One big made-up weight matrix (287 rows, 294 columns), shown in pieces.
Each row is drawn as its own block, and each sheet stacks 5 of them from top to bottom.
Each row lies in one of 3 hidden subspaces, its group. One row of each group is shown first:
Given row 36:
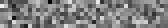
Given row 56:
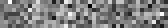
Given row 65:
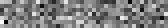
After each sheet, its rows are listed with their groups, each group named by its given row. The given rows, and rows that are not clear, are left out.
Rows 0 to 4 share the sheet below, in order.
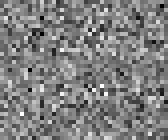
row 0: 56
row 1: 56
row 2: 36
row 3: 56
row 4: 65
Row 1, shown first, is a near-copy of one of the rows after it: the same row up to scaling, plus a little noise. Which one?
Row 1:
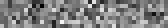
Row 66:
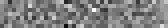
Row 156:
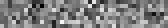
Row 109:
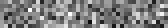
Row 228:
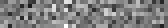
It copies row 156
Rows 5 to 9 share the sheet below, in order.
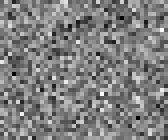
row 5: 36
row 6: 56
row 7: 36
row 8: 56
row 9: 65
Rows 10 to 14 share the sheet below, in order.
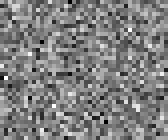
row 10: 36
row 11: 65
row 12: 65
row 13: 36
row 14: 56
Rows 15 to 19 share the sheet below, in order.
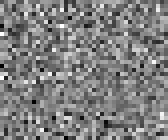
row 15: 65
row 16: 36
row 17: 65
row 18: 56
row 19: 56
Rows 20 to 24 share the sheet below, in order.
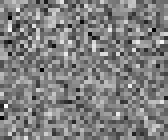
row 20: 36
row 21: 56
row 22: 65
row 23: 65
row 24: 36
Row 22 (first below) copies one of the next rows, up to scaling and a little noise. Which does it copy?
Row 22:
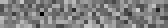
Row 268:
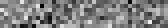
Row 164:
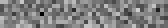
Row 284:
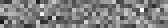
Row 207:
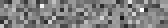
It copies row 164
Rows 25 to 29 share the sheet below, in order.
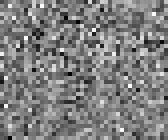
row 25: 56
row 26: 56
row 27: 65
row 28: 65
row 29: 36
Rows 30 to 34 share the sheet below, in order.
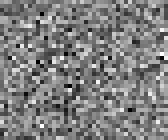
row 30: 65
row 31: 56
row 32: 56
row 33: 56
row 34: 65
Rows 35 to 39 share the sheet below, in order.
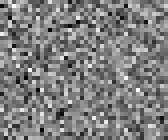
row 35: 36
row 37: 36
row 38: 65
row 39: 56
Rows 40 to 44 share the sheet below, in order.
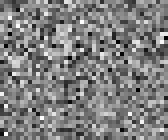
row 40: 36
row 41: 56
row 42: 36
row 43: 65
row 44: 65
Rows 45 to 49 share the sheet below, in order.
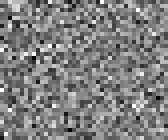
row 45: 36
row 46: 65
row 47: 56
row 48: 36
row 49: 65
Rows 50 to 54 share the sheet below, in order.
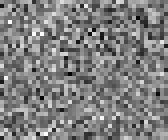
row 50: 36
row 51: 56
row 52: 65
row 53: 65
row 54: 65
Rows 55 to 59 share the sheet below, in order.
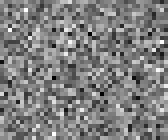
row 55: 56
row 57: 36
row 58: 56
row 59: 36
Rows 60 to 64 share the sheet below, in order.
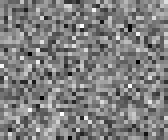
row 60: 56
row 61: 65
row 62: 65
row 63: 65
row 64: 36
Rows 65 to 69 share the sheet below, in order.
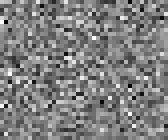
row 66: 56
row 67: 36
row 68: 65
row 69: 65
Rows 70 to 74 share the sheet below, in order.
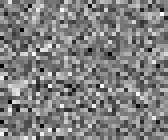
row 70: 56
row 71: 65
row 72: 65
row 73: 36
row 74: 65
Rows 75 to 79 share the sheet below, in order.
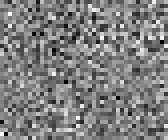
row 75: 56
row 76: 56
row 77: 56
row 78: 56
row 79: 65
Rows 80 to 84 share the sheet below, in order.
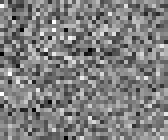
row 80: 36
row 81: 65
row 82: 36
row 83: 65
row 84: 56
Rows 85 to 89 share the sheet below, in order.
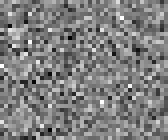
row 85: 36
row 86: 36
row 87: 65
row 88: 65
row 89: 65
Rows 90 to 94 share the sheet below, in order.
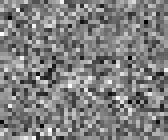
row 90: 36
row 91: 36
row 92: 65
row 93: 36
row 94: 65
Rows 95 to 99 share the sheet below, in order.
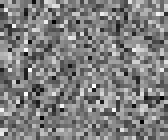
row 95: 36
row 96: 36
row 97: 36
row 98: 56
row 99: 65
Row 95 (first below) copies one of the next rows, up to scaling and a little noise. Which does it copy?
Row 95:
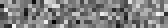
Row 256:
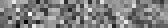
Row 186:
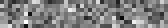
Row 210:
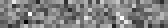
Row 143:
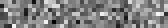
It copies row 143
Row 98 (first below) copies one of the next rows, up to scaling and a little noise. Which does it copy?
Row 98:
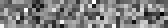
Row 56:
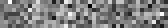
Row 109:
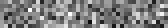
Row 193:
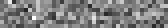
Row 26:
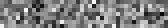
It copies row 26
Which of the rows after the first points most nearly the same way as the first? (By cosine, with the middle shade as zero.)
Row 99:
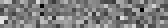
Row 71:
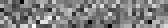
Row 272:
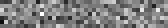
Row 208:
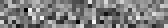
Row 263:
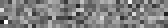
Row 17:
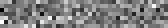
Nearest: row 17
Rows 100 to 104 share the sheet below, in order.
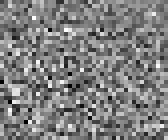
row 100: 56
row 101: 36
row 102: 65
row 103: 36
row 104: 56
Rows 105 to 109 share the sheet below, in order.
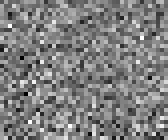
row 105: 36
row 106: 65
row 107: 65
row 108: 56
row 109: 56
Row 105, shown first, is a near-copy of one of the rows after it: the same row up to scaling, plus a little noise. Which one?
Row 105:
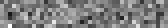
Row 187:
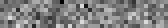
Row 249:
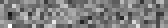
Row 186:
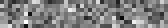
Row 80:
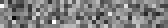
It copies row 249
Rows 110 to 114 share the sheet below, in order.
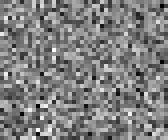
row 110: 56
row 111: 36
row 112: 56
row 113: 65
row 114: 65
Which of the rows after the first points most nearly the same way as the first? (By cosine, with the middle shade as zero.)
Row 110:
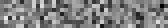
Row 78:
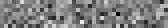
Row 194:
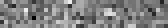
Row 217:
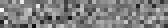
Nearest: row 194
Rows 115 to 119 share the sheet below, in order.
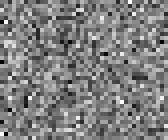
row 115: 65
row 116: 56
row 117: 36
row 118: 36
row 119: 65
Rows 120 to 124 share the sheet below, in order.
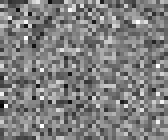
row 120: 36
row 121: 56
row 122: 65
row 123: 65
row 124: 65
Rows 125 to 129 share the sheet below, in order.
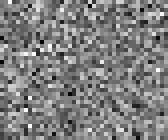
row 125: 56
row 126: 65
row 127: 36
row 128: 36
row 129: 36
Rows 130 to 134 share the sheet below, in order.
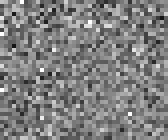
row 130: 65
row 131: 36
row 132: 65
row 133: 36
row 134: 65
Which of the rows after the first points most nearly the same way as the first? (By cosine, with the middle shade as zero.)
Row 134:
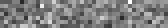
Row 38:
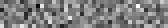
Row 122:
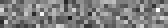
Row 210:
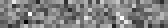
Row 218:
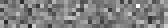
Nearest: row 38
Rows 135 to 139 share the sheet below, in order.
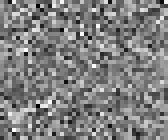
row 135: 56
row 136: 36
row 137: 56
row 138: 65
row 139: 36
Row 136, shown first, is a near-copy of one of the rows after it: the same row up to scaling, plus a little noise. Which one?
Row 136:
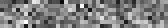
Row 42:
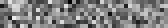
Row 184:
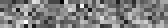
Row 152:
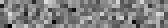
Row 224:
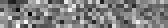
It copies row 184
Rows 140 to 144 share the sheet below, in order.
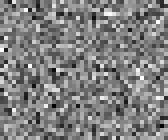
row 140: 56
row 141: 65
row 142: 56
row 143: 36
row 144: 56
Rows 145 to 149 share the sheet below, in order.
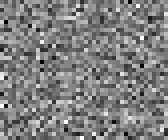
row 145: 65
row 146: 65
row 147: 65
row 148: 65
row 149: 56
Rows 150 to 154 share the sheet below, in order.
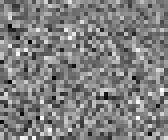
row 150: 36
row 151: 36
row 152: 36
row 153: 56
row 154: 65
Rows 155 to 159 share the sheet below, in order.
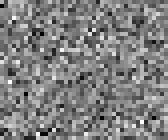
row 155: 36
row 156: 56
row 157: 36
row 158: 56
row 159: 65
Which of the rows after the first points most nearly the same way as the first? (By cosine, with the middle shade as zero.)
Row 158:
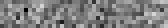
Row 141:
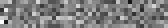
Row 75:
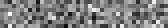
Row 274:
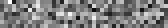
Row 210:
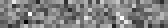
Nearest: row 274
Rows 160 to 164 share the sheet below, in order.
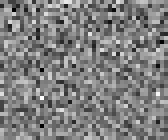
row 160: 36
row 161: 56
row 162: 65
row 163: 65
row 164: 65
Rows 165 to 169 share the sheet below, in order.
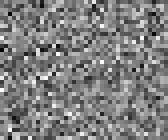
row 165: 56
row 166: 65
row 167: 65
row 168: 36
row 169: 36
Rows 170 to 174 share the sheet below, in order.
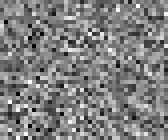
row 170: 65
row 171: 56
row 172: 65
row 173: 36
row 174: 36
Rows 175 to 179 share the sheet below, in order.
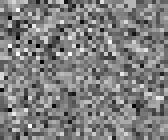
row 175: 36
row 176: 36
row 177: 65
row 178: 36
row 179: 36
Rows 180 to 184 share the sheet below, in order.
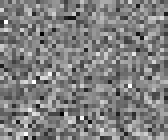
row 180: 65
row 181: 65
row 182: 65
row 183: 65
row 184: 36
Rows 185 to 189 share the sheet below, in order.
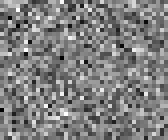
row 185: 36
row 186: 36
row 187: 36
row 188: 65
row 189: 36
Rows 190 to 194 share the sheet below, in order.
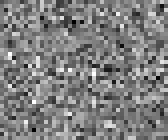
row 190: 56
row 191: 36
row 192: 56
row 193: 56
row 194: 56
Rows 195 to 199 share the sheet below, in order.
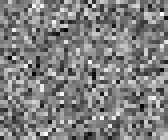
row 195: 56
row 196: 36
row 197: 56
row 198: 56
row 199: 65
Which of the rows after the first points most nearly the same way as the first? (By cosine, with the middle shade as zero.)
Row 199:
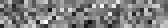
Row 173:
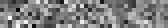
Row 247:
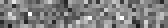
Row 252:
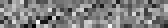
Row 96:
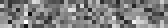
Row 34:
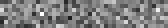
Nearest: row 34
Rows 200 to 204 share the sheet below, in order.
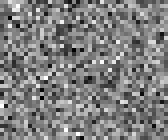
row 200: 36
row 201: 56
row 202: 65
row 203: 65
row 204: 56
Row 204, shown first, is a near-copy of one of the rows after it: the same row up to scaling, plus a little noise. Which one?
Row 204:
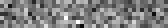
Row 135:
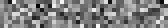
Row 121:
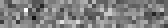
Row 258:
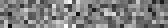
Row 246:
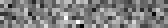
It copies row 246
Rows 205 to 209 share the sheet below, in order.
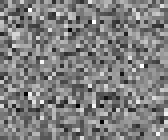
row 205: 56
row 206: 36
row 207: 65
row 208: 56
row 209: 56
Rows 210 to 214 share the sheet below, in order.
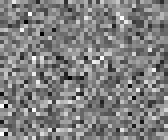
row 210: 36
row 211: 65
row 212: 56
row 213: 65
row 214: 65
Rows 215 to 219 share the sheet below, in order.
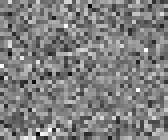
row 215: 56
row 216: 36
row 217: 65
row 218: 65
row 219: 65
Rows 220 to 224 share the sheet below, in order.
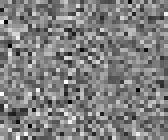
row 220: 65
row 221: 36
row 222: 56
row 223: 65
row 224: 36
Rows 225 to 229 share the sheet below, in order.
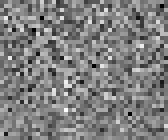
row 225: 56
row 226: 56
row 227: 56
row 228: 56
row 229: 65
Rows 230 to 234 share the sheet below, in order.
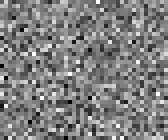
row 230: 36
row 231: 65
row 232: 65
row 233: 65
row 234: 56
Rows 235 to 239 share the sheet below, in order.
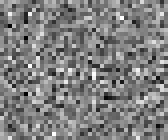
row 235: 36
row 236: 56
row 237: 56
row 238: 56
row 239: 36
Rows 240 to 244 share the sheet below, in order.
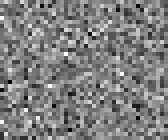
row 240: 65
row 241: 56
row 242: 36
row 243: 36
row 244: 65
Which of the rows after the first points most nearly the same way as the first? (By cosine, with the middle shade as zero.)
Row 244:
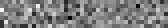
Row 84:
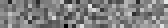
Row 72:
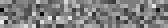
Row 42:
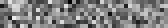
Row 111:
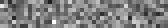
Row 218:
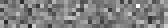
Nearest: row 42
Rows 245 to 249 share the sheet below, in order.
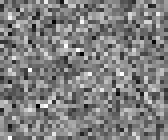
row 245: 36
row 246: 56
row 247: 36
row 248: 65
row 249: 36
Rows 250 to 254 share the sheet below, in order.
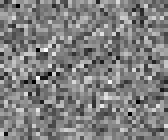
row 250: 36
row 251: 65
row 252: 65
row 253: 56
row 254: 65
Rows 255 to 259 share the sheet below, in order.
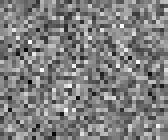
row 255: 56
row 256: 36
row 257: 65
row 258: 56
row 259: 36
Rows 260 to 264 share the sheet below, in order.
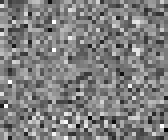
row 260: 36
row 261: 36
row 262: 36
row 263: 65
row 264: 56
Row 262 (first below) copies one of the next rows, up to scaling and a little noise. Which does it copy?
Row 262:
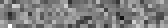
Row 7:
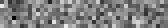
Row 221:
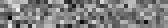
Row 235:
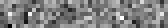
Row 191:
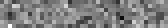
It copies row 191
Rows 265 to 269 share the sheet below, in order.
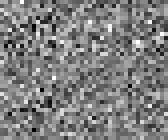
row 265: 65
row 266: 56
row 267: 36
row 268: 65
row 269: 56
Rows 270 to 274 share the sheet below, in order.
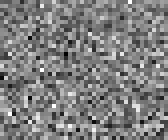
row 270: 65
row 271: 56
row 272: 65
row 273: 36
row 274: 56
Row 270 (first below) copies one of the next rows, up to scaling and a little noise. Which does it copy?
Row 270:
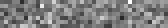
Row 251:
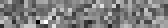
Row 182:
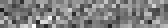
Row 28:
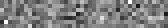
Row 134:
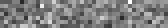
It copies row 134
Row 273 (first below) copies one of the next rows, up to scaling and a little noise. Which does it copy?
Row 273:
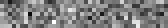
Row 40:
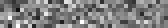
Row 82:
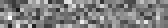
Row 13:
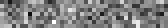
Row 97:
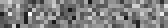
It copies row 13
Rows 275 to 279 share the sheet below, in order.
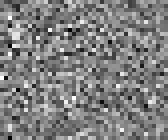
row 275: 36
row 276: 36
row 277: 65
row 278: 36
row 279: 36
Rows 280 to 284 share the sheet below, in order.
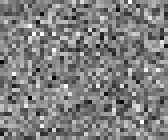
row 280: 65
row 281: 56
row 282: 36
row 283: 36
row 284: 65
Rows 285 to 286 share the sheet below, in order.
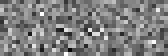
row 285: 65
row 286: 56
